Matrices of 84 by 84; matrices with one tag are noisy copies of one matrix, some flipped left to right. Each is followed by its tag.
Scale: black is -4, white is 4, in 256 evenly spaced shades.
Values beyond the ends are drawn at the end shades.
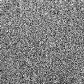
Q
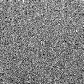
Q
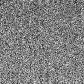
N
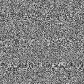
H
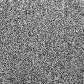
Q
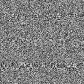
H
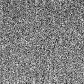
N
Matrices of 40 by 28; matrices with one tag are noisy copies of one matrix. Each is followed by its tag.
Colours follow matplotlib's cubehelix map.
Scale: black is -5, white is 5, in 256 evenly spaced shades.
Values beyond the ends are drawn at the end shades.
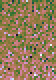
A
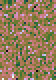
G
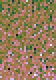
A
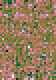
G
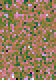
G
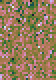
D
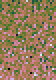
A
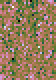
D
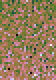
A
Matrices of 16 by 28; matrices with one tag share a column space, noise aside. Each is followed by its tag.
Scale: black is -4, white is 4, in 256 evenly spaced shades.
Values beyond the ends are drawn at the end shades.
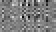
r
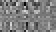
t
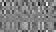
t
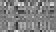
t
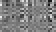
r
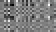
r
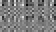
r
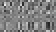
t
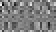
t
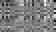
r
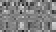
t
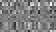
t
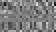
t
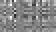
r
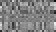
t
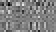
t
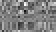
t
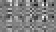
r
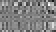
t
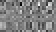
t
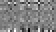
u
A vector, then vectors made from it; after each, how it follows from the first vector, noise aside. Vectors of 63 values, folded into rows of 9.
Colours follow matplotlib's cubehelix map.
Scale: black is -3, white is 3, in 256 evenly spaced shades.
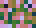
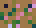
partly zeroed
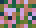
wrapped around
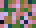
wrapped around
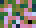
wrapped around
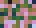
wrapped around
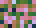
wrapped around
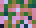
wrapped around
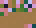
partly zeroed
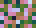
wrapped around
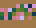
partly zeroed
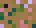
partly zeroed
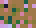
partly zeroed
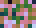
wrapped around
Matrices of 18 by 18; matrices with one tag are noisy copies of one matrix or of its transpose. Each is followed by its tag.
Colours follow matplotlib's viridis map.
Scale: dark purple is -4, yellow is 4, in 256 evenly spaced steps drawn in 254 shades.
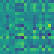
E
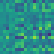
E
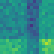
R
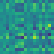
E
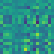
E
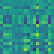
E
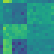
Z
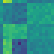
Z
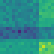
R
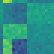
Z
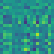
E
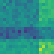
R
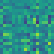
E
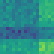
R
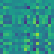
E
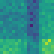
R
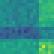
R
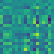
E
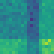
R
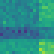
R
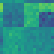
Z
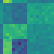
Z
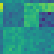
Z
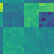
Z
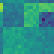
Z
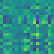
E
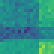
R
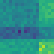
R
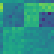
Z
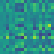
E
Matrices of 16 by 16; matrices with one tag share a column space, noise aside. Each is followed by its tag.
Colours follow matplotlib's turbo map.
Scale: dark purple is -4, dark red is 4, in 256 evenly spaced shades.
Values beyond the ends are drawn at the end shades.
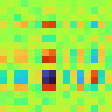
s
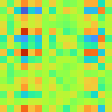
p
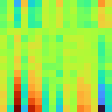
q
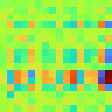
s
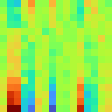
q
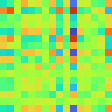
p
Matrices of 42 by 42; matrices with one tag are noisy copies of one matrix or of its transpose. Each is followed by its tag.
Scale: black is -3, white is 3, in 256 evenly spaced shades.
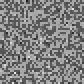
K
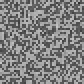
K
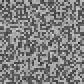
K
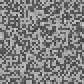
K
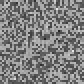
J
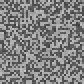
K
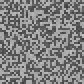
K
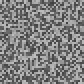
K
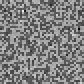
K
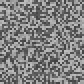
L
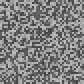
L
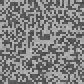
J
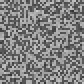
K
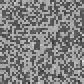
J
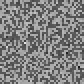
L
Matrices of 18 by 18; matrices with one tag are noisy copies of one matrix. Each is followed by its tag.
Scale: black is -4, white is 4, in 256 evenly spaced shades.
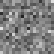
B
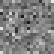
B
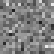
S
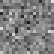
B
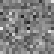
B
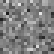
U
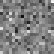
B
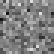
U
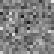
B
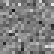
S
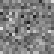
B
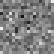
B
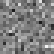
S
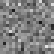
S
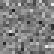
S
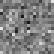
B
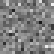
S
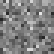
U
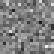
S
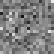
B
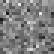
U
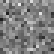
U
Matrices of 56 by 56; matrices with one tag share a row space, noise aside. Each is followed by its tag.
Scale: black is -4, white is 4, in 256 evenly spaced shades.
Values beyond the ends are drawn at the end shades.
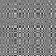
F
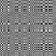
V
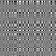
F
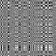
V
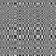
F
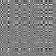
V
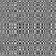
F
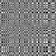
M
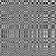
M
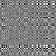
M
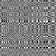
M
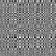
F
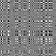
V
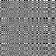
M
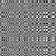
M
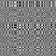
F
